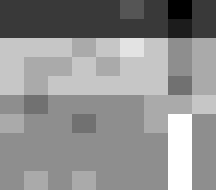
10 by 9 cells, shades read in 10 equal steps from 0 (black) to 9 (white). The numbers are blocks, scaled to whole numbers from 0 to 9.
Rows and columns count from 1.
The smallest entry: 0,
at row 1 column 8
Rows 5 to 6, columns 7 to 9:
7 4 6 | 6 6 7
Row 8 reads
5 5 5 5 5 5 5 9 5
